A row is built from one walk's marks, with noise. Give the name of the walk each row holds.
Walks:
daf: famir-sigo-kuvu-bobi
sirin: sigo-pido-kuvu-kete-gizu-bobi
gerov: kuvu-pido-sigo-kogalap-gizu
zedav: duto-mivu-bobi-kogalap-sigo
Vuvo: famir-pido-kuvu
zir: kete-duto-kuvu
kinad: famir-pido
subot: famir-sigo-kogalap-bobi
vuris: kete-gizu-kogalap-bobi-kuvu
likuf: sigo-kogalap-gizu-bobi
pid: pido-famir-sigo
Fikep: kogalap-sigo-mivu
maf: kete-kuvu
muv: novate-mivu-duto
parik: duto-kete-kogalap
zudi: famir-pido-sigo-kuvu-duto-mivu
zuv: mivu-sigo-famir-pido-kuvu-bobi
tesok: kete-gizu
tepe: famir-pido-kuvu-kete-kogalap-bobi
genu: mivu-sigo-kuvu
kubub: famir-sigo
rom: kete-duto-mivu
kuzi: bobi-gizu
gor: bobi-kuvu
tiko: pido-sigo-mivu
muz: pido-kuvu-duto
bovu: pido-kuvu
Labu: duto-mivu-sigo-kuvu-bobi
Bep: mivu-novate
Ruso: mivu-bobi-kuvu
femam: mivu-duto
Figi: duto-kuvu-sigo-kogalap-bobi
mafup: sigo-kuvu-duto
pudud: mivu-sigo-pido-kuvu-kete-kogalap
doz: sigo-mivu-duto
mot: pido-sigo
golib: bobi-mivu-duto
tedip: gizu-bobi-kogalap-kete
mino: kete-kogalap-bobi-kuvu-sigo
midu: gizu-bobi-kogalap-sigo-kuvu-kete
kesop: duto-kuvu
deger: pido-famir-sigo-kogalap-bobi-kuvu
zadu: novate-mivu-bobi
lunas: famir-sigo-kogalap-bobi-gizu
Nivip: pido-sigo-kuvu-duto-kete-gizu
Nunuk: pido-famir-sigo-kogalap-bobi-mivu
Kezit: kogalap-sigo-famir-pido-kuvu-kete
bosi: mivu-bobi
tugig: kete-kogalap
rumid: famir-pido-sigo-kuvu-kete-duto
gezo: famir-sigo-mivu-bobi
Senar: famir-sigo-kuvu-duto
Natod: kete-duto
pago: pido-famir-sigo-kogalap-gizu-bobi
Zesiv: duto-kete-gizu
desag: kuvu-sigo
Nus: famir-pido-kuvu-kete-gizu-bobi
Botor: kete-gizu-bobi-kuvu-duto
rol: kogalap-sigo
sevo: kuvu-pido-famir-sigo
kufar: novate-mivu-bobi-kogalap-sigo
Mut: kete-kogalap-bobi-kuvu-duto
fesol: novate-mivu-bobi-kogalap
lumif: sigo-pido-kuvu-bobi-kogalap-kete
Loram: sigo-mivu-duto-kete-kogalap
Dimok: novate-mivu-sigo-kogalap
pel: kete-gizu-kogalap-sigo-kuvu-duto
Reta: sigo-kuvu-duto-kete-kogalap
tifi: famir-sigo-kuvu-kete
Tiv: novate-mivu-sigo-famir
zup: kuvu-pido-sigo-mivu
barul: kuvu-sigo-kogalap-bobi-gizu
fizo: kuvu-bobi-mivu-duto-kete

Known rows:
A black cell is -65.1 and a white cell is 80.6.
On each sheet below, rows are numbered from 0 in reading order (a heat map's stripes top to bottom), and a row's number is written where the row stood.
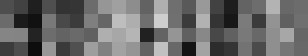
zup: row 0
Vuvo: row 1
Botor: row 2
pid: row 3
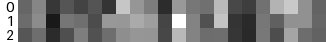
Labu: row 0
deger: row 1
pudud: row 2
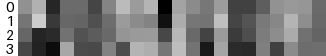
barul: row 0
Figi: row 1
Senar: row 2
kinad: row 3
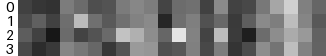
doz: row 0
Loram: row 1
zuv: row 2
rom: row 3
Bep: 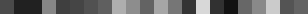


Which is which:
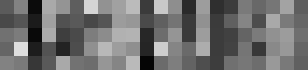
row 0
pago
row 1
Natod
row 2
kuzi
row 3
lumif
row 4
pel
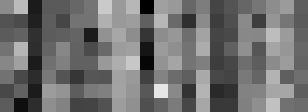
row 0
midu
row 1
rumid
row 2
fizo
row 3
Mut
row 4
vuris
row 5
kesop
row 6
Nunuk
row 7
femam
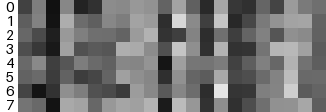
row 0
mot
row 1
subot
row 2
Zesiv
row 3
gezo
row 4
Reta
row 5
mafup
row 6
muv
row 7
lunas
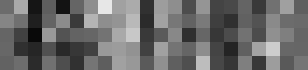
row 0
sirin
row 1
gerov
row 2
tesok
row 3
genu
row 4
muz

